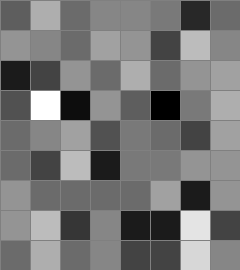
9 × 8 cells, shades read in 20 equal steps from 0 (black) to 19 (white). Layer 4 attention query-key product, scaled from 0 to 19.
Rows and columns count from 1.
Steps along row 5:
up up down up down down up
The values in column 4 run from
2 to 12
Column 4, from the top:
10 12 8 11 6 2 8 10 10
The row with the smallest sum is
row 8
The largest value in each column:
11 19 14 12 13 12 17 13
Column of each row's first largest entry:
2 7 5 2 3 3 6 7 7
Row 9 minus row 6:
0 8 -6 8 -4 -4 5 -1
